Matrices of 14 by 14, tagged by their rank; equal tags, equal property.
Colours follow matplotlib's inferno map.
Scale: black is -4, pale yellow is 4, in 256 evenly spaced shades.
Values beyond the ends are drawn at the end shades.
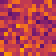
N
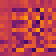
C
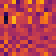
C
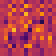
C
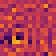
C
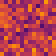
N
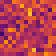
N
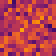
N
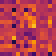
C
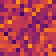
N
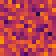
N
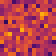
N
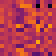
C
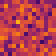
N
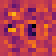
C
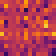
C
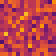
N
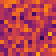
N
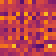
C
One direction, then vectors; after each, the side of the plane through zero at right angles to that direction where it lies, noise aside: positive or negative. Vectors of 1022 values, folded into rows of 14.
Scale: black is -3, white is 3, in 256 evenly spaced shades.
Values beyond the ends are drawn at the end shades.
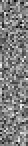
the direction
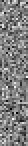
negative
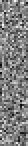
negative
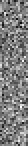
positive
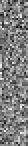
positive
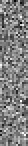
positive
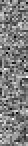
negative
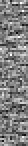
negative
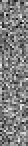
positive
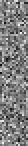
negative
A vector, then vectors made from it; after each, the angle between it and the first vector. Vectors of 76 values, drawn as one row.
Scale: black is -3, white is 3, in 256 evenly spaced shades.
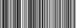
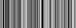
partly aligned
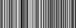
nearly opposite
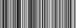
nearly parallel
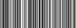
nearly parallel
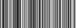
nearly parallel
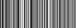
partly aligned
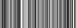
partly aligned
